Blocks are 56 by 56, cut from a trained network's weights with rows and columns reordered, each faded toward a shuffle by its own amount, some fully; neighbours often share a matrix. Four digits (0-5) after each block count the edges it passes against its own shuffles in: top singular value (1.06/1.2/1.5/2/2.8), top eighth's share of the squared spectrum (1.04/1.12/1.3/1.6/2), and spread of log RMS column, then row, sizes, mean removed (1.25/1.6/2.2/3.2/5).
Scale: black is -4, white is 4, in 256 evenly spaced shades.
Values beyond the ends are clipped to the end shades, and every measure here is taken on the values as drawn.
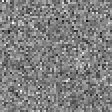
1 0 0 0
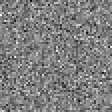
0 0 0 0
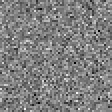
0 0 0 0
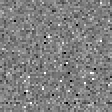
1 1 0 0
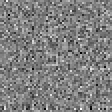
2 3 1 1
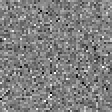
2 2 1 0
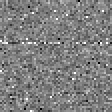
2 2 0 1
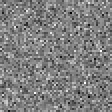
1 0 0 0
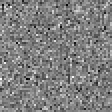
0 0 0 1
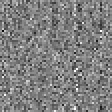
3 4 2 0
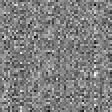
4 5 3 1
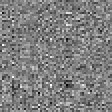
3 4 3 2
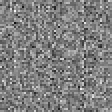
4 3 2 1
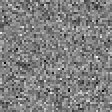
2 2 1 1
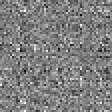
3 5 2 3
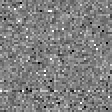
2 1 0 0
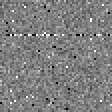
3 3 0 1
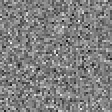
2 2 0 0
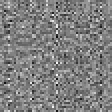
4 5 3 2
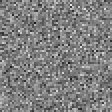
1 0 0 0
